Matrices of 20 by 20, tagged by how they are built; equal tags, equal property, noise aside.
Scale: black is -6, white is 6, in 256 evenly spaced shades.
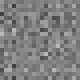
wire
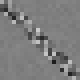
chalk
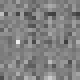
wire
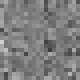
wire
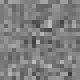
wire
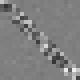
chalk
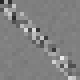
chalk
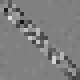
chalk
